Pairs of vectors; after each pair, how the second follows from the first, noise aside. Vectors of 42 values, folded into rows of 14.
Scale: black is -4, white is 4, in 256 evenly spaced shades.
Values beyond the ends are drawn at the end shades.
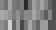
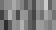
wrapped around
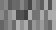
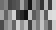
scaled up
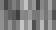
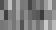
wrapped around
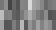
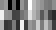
scaled up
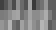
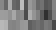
shuffled
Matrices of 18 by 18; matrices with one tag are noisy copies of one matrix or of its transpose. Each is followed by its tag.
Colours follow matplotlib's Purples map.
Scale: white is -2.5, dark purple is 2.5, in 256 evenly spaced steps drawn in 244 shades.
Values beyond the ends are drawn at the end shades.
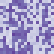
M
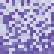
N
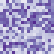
M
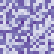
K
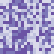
M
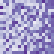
N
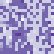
M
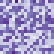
K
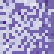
N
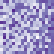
N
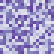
K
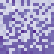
N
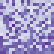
N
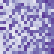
N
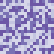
K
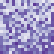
N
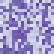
M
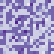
K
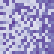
N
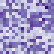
M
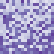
N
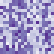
M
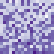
N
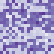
M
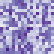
M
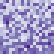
N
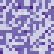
K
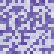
K
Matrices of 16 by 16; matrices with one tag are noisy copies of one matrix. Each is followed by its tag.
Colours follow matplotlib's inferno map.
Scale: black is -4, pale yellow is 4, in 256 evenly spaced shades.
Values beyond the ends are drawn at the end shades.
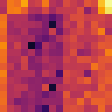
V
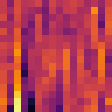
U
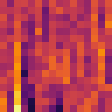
U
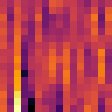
U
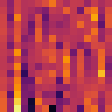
U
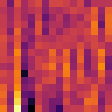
U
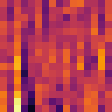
U
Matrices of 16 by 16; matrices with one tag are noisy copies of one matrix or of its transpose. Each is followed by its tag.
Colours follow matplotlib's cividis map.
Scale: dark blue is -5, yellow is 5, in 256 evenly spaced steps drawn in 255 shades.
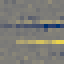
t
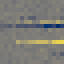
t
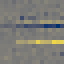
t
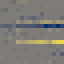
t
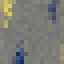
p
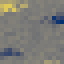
p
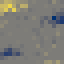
p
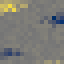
p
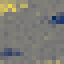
p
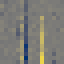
t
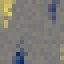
p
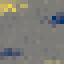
p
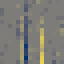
t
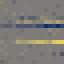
t
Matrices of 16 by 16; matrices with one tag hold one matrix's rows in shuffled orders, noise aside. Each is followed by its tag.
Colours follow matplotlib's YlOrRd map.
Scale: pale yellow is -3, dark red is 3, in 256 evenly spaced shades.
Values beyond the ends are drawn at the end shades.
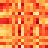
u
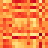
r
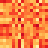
u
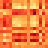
r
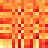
u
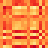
r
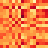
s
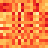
u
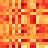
s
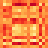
r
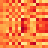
s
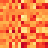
s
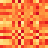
u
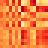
s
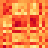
r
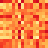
u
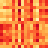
u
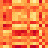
r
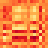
r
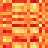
r
